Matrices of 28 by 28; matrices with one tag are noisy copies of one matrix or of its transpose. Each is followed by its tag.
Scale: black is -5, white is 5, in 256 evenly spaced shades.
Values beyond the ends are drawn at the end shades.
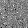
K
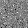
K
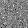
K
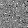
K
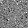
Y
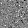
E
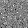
K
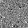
Y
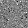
Y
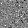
E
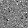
Y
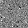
Y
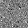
Y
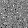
K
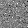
K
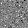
E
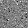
Y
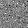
K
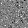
E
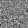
E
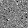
Y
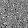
K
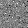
K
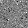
Y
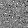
K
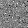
K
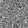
Y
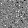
E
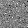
K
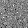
K
